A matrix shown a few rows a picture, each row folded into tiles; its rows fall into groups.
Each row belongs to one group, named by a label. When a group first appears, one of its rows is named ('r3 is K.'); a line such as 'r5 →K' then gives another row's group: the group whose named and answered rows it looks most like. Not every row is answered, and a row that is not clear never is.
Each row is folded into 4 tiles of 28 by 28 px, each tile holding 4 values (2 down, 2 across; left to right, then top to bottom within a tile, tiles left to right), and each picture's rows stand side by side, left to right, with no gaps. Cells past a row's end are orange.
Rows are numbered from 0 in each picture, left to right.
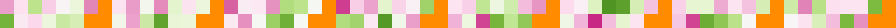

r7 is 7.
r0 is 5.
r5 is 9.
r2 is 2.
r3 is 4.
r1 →2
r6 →2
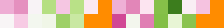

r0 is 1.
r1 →9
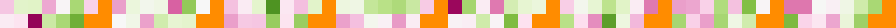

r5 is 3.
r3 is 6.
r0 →5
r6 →1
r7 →1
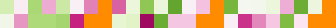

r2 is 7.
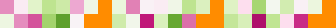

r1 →7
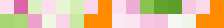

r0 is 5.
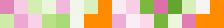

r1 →2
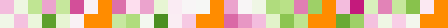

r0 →2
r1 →4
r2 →9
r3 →5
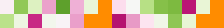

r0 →3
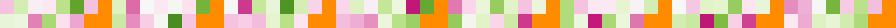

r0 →3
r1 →7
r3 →9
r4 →4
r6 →3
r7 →1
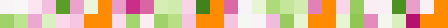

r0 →3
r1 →4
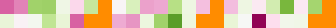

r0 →4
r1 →2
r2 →9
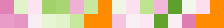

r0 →9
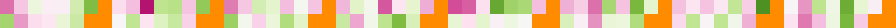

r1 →4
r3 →2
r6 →4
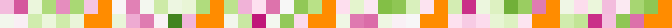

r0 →1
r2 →7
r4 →6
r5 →7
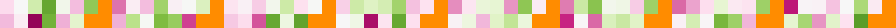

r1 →4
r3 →9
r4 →1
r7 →5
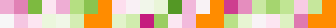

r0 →1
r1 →3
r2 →4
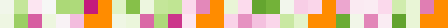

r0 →3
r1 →3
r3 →5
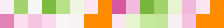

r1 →4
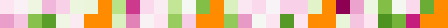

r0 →2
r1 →7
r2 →7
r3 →4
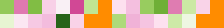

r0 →7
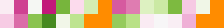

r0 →2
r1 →4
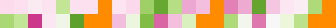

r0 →5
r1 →6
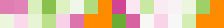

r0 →4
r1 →1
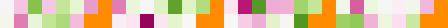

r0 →2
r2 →1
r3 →5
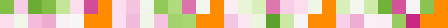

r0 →6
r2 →2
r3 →7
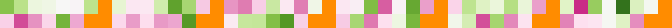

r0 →7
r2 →4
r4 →3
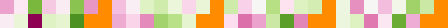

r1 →9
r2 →7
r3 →7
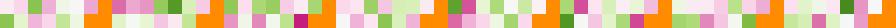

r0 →5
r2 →7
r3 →2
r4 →7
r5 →7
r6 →5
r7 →3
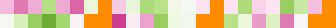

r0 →4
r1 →9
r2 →3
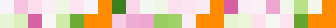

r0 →5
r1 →7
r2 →5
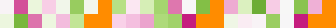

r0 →5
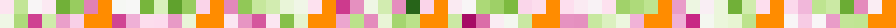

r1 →6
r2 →9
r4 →9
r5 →2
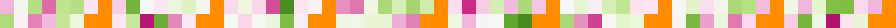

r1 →3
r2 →2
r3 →4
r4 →1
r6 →3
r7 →6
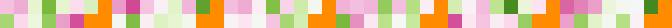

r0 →4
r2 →1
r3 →1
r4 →6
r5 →4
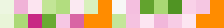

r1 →6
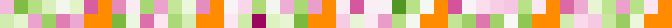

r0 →3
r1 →5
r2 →5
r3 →6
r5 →1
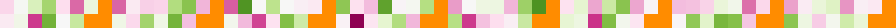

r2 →9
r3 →7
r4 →1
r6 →4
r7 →1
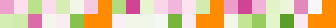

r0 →5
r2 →4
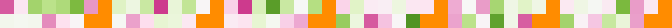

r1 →2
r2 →4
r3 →5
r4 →4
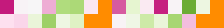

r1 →2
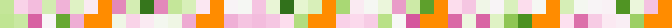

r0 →7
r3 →7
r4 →9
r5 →6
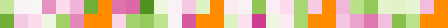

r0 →7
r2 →5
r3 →9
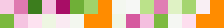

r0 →1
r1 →2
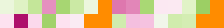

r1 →1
